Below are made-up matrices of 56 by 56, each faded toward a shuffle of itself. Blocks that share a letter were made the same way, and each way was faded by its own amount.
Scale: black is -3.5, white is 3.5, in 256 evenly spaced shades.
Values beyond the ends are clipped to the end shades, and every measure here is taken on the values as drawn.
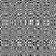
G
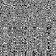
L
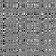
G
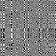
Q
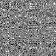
L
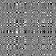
G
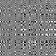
G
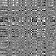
G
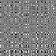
G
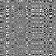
G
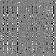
Q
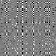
Q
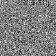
L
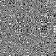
L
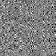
L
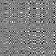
G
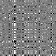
Q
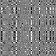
Q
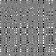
Q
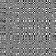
Q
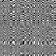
G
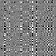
Q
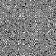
L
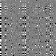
Q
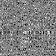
L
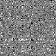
L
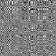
G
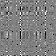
Q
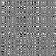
G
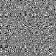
L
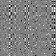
Q
